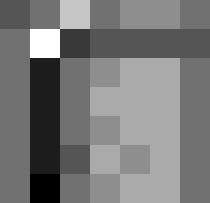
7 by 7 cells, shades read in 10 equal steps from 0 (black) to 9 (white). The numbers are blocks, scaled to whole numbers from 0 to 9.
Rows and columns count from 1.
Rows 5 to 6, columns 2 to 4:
1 4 5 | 1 3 6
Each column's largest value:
4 9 7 6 6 6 4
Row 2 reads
4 9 2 3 3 3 3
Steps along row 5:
down up up up same down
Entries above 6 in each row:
1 1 0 0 0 0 0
